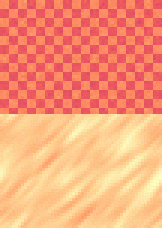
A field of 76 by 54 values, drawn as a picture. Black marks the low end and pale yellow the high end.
The table splits into 2 rows of 1 panel. Panel 1,1: high, checkered. Panel 2,1: very high, slanting up to the right, faint in contrast.
